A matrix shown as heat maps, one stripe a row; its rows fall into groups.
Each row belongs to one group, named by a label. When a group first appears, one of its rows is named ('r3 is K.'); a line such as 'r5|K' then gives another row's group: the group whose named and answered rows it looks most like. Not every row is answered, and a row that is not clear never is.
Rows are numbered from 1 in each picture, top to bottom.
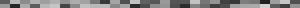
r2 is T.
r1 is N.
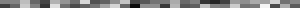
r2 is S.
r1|T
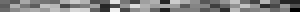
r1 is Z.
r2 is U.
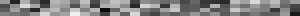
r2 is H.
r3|U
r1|T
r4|N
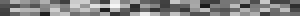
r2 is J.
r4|H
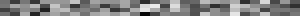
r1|S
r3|H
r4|S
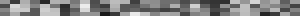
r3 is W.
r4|U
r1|T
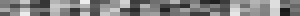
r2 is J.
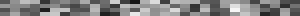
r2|U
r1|Z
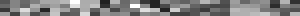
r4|T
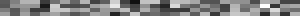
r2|S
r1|Z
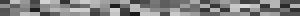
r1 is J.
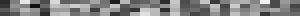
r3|H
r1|S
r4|H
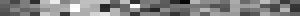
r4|J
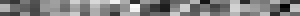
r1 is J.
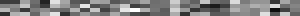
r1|S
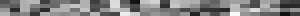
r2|Z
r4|U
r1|Z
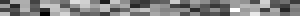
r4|T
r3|H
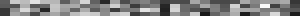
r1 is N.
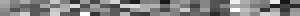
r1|W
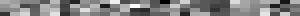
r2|U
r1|W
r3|T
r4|S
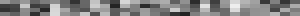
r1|U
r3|S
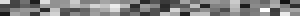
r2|J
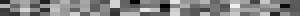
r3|H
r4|S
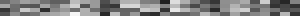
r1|Z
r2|U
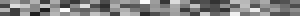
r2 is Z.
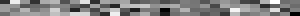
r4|N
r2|U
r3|W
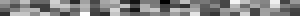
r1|W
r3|Z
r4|Z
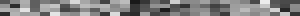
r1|Z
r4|N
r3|W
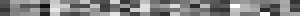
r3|N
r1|N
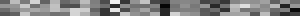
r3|N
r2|W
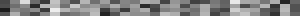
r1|H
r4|U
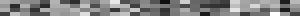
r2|T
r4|J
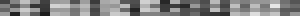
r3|H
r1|H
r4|T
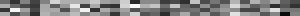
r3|J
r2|U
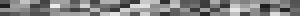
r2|H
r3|U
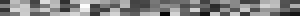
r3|Z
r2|T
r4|H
